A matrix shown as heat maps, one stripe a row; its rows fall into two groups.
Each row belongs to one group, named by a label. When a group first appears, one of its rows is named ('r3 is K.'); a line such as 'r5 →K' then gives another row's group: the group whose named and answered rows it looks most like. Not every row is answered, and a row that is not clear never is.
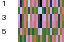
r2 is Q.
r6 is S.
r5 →Q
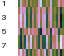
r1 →Q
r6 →S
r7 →S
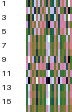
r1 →S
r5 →S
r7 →Q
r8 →Q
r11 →Q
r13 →Q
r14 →Q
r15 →Q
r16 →Q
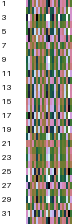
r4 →Q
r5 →S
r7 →Q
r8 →S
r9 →Q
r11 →S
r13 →S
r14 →S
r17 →S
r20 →Q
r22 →Q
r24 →Q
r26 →Q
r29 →Q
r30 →S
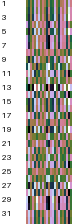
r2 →S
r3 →S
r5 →S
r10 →Q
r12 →Q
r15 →S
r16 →S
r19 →S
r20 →Q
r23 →Q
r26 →Q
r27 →S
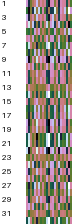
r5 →S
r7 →Q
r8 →S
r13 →Q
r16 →S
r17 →S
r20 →Q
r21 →Q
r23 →S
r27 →S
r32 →Q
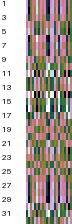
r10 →Q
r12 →S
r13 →S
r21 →Q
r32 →S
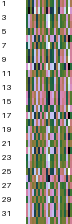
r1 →S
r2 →S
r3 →Q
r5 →S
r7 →Q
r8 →S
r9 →S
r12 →S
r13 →S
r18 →S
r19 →Q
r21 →Q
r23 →Q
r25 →S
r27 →Q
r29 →Q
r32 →Q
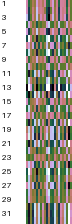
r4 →Q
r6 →Q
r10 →Q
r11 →S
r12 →Q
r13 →Q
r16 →Q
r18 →S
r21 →S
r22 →Q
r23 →S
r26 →Q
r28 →Q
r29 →Q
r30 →S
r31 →S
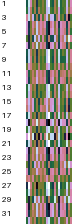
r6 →S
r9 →Q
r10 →Q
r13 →Q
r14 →Q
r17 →Q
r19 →Q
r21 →Q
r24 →S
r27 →Q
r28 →Q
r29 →S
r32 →Q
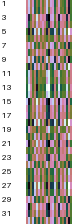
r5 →S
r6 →S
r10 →S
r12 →Q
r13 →Q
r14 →Q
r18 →S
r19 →Q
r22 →S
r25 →S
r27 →S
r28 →S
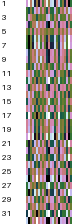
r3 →Q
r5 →S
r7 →S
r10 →S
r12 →Q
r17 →Q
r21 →S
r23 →S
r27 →Q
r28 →S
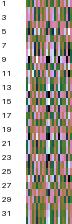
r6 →Q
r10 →S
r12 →Q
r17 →S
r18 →Q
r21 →Q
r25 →S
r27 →Q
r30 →Q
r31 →Q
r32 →Q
